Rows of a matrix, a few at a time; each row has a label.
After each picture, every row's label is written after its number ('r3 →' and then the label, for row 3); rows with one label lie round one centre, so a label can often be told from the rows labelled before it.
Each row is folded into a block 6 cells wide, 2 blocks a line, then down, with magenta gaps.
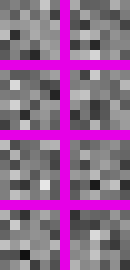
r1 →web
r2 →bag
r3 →bag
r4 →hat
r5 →bag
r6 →bag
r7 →bag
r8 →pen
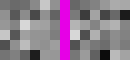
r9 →web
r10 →web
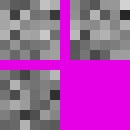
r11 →web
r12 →web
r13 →bag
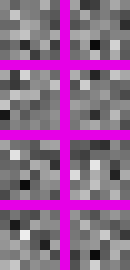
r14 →bag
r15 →bag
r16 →hat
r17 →bag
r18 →bag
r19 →pen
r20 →pen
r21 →bag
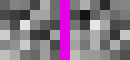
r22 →pen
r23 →pen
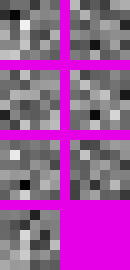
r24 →pen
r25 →bag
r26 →hat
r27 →bag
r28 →bag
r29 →bag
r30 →pen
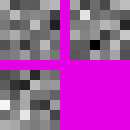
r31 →bag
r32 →bag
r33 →pen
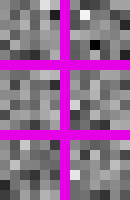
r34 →web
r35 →bag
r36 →web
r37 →web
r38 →hat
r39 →web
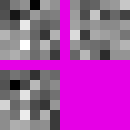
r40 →pen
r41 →web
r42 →pen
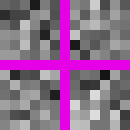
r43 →pen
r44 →hat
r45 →bag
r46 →pen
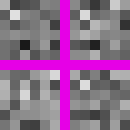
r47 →bag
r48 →bag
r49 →web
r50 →bag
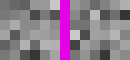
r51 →web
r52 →web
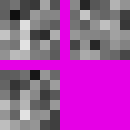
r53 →pen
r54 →bag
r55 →pen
